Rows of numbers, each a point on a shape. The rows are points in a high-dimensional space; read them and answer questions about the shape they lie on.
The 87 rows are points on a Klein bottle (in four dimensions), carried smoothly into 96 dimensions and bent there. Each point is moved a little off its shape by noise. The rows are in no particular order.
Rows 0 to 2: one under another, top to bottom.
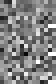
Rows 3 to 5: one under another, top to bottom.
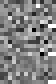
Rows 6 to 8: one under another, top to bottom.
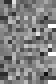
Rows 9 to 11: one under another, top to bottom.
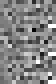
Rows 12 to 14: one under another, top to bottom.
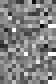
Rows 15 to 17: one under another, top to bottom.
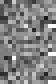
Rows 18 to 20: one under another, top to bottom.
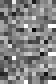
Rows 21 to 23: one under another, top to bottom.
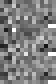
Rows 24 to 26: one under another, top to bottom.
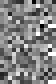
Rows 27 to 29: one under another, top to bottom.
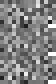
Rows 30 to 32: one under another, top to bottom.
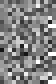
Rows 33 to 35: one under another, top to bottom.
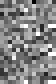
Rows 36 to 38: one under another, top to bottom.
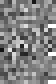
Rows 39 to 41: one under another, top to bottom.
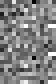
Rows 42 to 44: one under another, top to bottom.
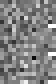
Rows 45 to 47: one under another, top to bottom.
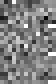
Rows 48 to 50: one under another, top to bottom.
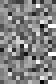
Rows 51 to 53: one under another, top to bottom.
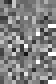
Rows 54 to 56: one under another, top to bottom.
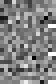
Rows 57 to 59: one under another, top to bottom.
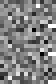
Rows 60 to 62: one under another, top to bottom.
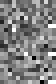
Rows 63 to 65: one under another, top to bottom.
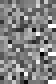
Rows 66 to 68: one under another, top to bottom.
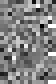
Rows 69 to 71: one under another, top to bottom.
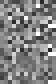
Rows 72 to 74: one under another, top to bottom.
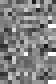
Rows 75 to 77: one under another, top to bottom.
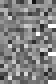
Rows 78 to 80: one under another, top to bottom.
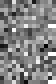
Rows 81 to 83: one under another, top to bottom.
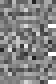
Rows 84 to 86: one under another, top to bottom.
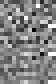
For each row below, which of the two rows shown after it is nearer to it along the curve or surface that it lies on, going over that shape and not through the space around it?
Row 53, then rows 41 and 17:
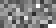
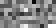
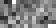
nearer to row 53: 41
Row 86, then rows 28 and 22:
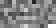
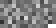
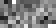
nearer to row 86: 22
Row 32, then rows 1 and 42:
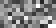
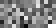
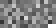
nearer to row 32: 1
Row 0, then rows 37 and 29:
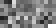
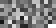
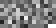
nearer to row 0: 37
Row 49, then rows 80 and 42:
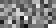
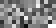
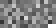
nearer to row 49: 80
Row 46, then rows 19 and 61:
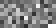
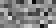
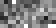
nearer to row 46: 19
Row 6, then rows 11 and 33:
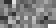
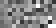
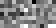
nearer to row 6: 33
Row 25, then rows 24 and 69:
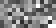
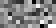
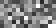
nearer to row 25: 69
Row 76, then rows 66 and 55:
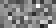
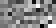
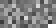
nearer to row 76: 55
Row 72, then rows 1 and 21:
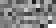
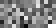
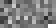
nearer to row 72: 1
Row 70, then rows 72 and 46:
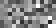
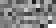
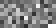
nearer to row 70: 72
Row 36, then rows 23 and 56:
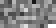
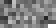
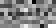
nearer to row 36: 23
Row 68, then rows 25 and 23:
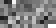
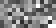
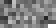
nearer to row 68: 23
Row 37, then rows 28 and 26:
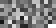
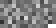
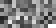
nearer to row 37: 26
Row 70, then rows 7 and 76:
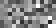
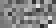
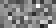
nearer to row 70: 7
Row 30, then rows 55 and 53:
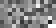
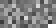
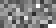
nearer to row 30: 55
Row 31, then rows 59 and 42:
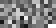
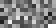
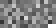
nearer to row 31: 59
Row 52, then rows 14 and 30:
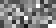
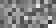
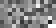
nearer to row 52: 30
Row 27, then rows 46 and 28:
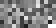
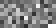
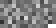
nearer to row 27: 28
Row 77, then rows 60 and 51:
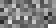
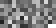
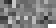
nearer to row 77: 51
